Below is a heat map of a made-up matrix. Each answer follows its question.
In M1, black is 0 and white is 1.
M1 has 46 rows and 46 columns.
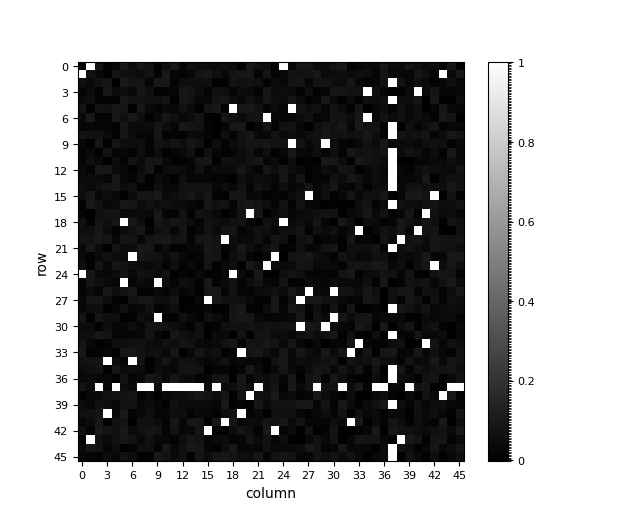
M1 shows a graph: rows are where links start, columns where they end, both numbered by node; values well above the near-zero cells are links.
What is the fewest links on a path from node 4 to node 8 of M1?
2
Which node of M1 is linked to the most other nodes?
node 37
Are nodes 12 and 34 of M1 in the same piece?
no
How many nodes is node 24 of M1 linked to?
2
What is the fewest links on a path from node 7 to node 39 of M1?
2
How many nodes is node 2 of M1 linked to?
1
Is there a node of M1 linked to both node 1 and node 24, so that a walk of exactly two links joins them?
yes
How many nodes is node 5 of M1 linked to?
2
